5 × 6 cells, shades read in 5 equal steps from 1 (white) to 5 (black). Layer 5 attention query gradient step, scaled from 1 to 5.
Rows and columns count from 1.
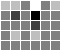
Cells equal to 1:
1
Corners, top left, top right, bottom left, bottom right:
2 2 3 3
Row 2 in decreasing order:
5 4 3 3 3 3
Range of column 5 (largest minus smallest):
0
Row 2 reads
3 4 3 5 3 3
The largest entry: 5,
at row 2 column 4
